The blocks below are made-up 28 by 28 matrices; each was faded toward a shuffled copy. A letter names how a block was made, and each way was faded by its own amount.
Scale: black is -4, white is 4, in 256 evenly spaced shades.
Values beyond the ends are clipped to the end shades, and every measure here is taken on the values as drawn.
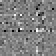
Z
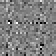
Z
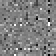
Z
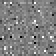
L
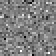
L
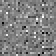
L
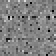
L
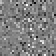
L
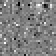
L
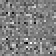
Z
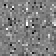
L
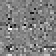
Z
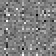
Z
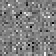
L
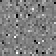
L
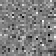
L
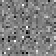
Z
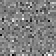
Z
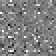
L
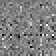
Z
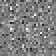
L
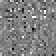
Z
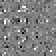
L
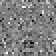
L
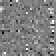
L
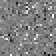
L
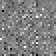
L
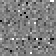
L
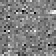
Z
